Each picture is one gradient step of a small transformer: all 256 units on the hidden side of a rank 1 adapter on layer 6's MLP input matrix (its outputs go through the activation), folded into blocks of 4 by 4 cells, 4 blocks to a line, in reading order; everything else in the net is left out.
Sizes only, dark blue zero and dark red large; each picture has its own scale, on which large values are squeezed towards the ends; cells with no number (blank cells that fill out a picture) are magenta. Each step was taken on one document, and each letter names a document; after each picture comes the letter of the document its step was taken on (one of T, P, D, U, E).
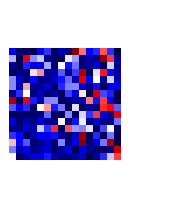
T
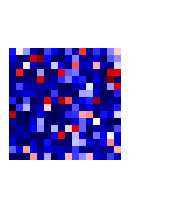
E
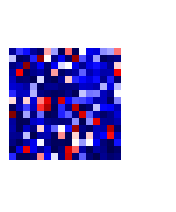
E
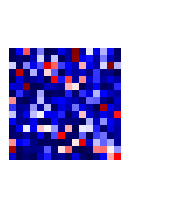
T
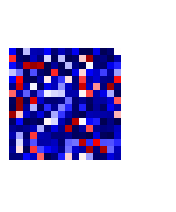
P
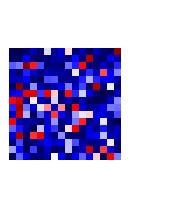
P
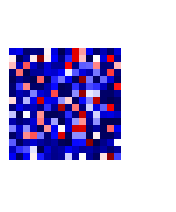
E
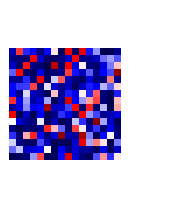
E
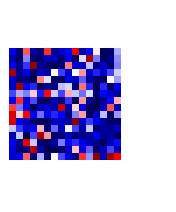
P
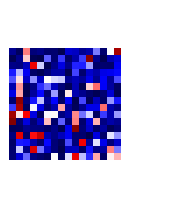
P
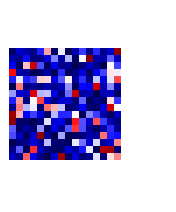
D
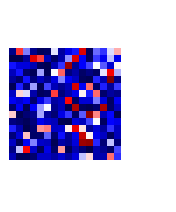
E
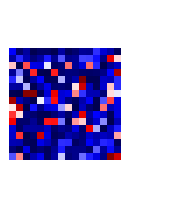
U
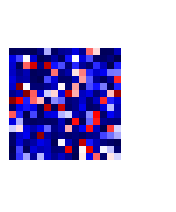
U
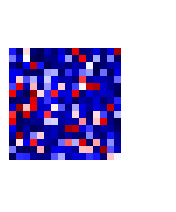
P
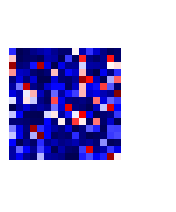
U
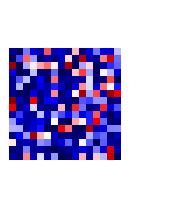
U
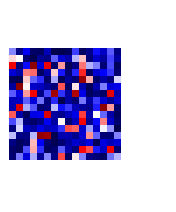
U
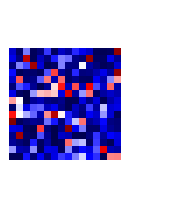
P
